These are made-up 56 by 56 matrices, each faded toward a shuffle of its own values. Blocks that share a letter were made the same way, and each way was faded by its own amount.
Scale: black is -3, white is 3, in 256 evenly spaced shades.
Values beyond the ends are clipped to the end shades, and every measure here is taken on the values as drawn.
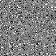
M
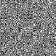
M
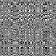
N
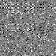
M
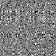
M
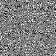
M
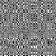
N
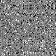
M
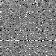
M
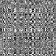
N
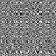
N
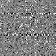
M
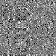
M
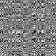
N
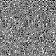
M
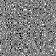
M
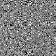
M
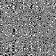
M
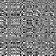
N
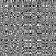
N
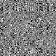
M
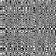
N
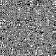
M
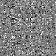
M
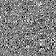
M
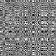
N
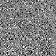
M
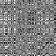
N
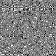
M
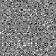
M
